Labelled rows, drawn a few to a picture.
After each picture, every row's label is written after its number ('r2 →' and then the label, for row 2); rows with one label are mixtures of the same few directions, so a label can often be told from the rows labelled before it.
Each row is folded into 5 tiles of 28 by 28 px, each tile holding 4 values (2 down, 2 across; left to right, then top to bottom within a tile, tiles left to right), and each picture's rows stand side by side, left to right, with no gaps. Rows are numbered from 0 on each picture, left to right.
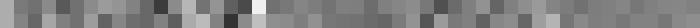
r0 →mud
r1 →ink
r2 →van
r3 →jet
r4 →jet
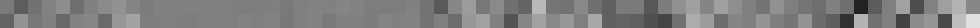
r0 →jet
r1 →mud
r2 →mud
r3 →ink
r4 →van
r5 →jet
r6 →jet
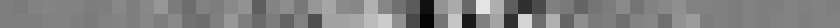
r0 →ink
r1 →ink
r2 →van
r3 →mud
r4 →jet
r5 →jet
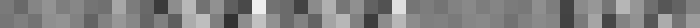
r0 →ink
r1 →ink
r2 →ink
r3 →ink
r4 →mud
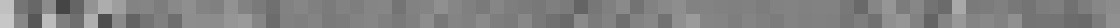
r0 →mud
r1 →van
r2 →ink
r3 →jet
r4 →jet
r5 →mud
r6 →ink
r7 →van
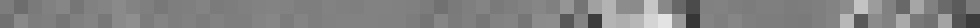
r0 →jet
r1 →jet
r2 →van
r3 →jet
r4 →van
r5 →van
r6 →jet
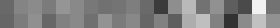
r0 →mud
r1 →ink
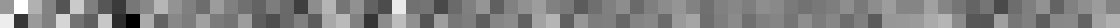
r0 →jet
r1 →jet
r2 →ink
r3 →jet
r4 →jet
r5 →mud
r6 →van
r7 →jet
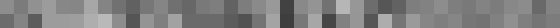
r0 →van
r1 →van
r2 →mud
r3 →ink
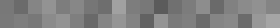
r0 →ink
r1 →jet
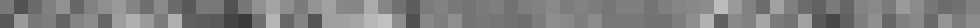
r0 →jet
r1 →van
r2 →van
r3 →van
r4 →van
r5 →jet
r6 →mud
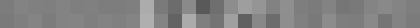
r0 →mud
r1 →mud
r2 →mud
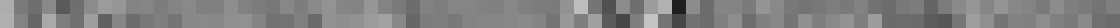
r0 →mud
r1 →van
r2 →van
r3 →van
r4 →ink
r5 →mud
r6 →van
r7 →jet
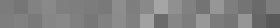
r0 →ink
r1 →jet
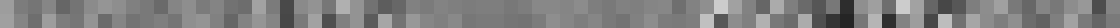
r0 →mud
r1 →ink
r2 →mud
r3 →van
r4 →ink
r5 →jet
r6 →mud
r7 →ink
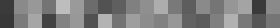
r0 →mud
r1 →ink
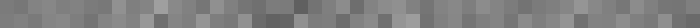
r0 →ink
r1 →jet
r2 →jet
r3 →mud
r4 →jet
